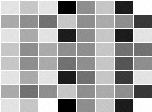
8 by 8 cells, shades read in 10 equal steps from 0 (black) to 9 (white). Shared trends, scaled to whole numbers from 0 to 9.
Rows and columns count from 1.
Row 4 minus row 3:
-1 -1 -2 4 0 0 3 -4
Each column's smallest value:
6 4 4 0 4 6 1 2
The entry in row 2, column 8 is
2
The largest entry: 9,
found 3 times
